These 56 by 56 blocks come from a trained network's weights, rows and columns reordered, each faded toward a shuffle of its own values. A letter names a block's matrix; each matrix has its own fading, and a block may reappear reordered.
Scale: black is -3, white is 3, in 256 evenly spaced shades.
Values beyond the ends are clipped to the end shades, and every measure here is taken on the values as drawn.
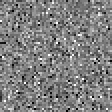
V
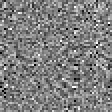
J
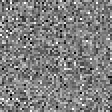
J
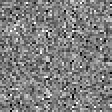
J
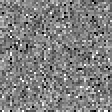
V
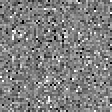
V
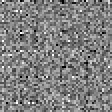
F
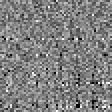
F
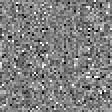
V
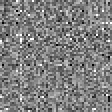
F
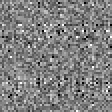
F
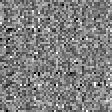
F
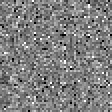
V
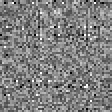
F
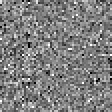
J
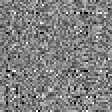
F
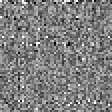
F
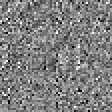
J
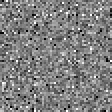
V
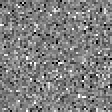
V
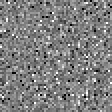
V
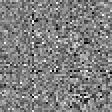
J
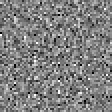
J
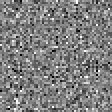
J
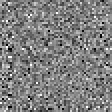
J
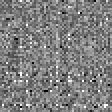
F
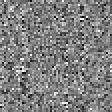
J
